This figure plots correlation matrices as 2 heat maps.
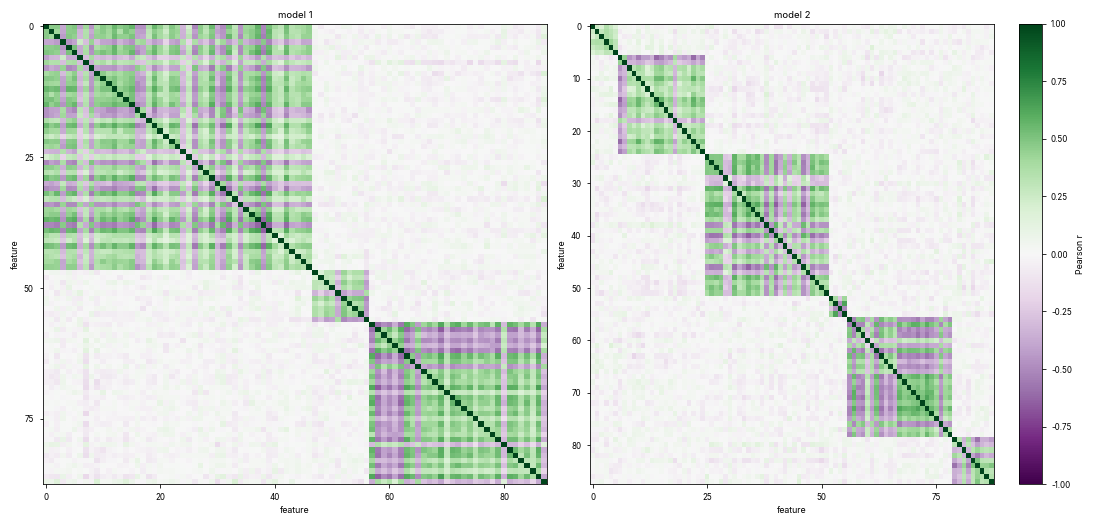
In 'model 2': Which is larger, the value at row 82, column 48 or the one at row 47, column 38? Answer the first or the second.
the second
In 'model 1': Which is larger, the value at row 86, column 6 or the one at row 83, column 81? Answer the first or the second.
the second
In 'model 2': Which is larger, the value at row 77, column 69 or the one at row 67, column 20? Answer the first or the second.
the first
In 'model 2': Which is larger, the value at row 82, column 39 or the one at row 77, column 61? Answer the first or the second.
the first
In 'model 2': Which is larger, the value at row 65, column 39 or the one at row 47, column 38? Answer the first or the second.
the second
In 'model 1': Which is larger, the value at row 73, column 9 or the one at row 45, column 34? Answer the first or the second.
the first
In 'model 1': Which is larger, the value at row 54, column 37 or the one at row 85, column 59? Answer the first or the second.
the first
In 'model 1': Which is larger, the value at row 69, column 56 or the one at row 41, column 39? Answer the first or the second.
the second
